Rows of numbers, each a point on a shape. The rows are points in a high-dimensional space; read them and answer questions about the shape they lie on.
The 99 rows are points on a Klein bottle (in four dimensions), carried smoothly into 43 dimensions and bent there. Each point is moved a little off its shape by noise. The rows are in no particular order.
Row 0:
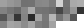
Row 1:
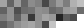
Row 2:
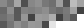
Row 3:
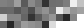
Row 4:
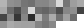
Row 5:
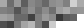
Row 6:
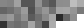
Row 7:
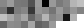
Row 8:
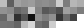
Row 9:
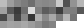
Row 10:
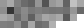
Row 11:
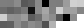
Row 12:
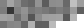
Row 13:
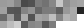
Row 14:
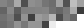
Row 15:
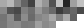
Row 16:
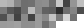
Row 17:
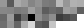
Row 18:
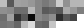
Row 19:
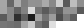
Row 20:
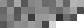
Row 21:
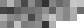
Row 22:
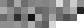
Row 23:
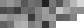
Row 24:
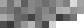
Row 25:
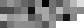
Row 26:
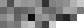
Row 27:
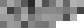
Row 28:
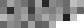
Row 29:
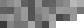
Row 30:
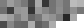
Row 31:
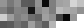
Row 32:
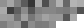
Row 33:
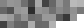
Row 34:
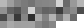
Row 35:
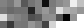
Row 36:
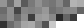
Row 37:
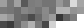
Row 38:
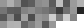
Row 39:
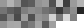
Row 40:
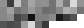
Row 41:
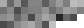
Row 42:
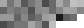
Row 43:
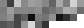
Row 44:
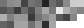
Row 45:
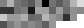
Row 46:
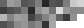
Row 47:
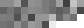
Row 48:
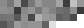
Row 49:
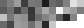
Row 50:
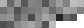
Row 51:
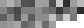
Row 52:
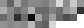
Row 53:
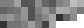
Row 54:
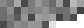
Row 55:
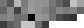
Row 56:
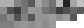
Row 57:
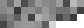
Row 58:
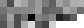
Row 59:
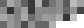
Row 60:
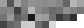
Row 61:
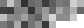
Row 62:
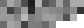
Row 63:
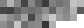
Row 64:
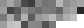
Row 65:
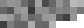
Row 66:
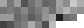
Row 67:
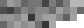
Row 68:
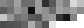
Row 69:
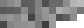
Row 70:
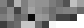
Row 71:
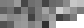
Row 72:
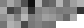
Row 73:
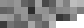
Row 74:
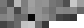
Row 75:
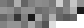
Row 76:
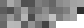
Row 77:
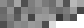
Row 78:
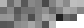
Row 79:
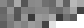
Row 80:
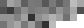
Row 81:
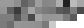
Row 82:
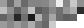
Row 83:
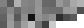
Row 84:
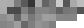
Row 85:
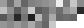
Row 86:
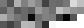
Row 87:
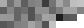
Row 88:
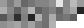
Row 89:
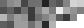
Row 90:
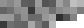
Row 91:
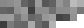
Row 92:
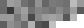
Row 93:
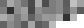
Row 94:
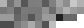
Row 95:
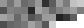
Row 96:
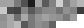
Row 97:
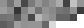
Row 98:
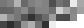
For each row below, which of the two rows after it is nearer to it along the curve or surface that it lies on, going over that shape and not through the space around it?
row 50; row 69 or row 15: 69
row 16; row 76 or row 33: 76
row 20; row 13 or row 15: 15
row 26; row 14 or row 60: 14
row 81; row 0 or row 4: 4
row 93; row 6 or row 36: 6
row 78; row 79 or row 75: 79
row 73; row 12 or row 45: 12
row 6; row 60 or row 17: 60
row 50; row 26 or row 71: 26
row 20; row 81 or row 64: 81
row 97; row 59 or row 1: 1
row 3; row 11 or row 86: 11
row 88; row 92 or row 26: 26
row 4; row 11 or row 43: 43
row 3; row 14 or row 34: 14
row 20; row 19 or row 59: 19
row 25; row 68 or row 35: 35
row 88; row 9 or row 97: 9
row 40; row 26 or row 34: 26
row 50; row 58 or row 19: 58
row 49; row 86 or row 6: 6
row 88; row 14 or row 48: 14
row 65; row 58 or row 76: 76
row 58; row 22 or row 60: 22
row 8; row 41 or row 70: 70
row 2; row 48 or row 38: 48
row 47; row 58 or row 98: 58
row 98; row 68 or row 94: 94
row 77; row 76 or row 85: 85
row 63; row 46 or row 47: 46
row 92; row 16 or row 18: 16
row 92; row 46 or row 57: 46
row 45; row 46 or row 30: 46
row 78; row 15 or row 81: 81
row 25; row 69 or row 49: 49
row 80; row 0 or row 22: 0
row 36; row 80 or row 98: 98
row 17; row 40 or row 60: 40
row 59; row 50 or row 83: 50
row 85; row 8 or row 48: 8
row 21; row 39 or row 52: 39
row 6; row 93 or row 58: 93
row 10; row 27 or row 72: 27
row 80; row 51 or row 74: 51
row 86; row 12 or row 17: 17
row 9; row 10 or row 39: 39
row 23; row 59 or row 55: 59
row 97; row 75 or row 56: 56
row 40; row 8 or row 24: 8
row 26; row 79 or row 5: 79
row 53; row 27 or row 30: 30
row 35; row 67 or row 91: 91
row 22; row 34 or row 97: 34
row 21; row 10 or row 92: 92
